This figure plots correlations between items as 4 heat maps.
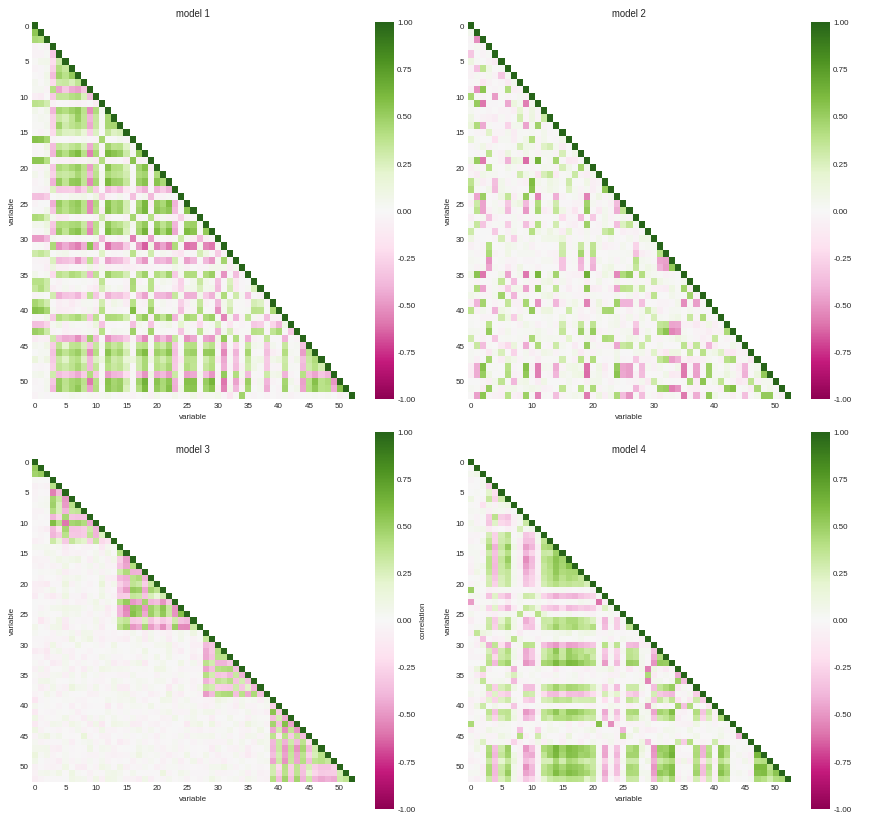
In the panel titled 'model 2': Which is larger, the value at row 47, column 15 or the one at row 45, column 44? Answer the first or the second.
the first
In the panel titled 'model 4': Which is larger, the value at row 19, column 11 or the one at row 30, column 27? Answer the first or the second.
the first
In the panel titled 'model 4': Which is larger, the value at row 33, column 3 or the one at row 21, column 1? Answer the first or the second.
the first
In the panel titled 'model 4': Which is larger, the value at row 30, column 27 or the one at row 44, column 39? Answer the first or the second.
the second
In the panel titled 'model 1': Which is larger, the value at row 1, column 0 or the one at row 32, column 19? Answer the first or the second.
the first
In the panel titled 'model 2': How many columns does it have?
53
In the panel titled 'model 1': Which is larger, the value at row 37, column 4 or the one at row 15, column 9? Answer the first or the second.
the first
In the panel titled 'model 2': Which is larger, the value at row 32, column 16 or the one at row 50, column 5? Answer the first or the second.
the second
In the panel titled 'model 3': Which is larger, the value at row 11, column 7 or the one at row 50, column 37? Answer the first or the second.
the second
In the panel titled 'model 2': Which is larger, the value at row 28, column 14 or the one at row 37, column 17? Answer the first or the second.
the first
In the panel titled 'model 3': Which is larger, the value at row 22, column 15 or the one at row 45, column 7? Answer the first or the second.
the second
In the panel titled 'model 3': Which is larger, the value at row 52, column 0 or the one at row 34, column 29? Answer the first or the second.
the first
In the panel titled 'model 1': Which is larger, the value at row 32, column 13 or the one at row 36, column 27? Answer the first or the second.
the second
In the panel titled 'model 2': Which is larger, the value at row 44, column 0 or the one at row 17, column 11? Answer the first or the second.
the first
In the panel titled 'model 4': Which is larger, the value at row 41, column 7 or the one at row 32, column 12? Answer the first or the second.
the second
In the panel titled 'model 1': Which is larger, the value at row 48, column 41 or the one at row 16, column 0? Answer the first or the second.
the second
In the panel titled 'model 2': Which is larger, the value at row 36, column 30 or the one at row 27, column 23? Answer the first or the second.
the first
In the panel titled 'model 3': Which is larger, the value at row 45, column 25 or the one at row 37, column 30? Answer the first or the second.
the first
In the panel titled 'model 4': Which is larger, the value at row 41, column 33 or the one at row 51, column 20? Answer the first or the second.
the first
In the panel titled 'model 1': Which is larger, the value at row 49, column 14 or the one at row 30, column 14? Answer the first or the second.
the second
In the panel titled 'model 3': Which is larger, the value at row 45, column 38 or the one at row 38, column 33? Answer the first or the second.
the first
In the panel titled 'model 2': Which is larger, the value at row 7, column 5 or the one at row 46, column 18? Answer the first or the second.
the second
